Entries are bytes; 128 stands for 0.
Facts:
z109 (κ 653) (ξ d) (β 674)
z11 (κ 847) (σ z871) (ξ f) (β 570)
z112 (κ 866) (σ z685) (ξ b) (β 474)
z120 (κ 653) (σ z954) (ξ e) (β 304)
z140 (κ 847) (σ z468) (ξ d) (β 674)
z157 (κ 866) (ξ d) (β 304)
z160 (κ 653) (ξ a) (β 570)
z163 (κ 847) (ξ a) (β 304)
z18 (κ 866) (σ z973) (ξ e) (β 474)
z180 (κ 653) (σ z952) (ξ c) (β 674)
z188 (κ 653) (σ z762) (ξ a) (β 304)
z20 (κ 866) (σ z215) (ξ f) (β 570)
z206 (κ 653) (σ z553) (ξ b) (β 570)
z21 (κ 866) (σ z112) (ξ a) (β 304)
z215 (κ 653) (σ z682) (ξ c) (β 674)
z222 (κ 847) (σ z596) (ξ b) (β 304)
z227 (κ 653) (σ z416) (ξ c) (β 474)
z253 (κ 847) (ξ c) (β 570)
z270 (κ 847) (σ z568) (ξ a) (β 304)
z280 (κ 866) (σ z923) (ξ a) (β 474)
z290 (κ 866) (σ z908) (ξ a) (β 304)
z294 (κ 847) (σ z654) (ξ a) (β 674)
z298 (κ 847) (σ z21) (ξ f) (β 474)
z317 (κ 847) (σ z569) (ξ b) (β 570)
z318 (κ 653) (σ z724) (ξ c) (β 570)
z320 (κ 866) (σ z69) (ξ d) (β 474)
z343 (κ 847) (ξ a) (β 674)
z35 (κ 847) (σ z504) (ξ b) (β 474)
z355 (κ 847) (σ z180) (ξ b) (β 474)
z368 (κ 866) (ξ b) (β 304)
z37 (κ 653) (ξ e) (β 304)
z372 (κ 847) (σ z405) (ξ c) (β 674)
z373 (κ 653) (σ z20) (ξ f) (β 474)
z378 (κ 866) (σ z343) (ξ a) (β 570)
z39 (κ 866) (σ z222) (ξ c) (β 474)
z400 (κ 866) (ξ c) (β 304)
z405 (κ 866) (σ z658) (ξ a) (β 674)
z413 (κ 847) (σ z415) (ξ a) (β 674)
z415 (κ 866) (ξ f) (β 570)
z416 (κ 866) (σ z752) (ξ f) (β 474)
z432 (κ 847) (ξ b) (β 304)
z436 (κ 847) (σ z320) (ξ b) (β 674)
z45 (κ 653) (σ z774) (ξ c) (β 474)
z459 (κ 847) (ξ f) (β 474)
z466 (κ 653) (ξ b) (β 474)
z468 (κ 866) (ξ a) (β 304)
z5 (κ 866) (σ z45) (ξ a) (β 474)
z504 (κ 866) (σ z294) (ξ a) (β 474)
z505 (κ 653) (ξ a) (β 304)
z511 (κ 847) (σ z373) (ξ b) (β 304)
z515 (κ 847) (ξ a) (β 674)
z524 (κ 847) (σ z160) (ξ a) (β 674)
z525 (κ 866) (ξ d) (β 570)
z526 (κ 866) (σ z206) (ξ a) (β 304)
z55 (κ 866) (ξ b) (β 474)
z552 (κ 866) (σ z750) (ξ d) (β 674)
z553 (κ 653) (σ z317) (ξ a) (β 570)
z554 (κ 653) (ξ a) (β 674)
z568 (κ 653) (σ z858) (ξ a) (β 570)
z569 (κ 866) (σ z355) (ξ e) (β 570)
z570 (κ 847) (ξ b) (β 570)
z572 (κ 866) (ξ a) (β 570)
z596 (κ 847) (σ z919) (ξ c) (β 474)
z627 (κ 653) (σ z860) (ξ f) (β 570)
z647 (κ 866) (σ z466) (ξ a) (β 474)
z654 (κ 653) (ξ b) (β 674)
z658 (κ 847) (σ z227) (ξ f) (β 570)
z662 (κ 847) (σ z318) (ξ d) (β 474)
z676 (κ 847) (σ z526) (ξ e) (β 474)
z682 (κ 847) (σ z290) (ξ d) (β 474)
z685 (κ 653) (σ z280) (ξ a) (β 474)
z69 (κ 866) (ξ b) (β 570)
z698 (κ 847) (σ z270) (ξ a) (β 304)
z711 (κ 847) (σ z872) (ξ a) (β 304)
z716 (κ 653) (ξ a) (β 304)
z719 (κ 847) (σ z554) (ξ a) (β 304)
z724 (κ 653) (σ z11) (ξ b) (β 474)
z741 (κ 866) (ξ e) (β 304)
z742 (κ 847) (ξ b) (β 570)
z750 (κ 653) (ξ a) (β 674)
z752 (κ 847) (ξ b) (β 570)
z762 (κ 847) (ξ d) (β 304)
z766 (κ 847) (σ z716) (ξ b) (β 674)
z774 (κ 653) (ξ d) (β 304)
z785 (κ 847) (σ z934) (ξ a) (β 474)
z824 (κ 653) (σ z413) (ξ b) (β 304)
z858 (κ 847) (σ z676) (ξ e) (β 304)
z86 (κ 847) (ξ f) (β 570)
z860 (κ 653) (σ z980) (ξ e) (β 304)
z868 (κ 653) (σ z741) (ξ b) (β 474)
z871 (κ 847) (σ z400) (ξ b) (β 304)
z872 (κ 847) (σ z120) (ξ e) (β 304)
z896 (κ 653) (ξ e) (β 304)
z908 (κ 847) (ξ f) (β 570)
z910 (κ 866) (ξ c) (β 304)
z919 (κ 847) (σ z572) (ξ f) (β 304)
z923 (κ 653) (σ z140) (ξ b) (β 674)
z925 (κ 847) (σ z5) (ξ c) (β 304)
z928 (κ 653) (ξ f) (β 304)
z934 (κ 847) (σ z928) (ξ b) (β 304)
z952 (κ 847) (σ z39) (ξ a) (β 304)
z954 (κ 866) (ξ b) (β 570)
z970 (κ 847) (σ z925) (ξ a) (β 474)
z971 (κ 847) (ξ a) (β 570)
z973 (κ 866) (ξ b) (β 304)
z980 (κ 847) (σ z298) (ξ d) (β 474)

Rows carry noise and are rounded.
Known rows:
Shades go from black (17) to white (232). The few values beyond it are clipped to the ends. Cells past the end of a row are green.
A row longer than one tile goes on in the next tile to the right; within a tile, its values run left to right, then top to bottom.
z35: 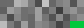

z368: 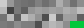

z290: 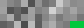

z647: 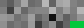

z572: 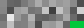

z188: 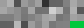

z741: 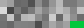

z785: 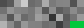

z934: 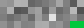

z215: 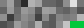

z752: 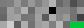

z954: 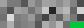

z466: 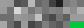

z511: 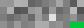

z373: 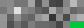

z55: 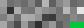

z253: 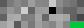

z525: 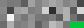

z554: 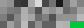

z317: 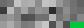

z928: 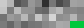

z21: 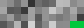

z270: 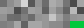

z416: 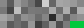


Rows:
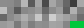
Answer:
z163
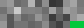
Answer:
z868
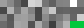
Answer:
z180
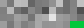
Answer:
z919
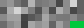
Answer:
z627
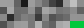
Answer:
z923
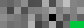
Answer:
z280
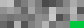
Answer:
z824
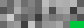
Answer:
z20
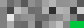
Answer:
z415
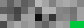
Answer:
z405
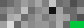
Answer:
z971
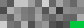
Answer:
z355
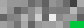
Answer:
z432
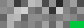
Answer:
z160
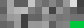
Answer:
z318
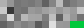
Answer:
z157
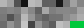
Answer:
z654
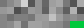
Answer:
z698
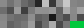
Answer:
z112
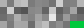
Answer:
z222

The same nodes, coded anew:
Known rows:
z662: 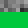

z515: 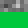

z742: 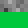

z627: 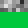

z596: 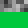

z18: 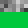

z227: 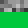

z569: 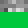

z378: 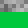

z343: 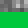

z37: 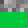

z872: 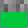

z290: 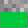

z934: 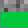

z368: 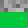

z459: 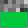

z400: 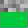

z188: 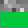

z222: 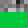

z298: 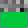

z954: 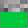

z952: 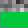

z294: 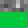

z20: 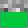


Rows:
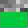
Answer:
z55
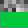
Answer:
z568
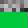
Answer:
z373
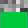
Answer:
z416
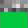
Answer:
z685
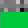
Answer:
z980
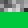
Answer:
z39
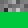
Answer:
z317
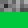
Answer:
z372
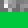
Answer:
z774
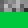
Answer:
z109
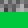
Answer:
z270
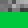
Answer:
z140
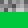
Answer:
z526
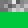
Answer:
z572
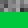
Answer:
z35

